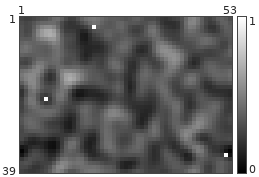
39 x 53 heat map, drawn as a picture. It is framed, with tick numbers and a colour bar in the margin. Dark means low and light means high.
Mirror symmetry: none. Grain: blotchy. Average level on the scale: 30%. Lone odd cells: 3, each higher than its neighbours.
